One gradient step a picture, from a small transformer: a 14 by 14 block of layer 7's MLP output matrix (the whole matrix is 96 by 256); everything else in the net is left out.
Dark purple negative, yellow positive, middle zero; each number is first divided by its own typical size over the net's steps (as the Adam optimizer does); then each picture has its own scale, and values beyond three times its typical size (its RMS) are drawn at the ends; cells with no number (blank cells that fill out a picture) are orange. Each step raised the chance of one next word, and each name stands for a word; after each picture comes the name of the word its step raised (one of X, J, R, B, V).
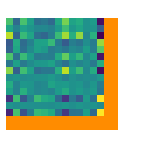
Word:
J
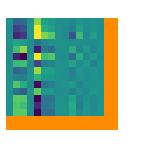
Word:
J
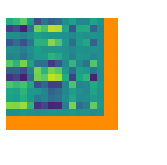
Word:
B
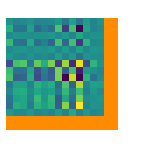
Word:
B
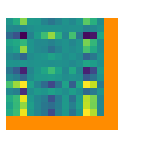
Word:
J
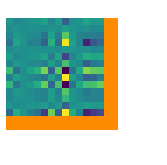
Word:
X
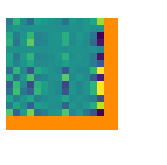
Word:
X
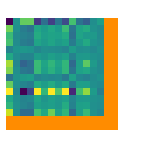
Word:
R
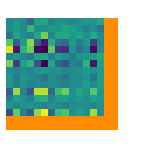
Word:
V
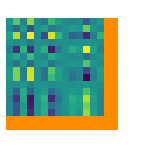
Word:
J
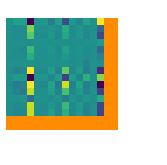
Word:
R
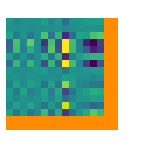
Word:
V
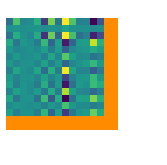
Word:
J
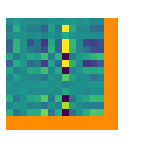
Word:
V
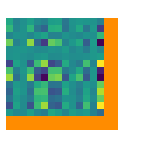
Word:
B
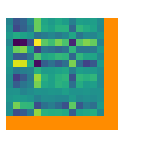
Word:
B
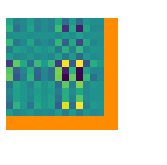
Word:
B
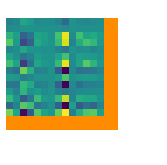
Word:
X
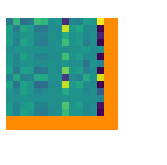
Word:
R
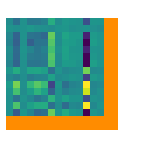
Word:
X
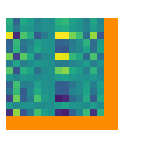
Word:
J
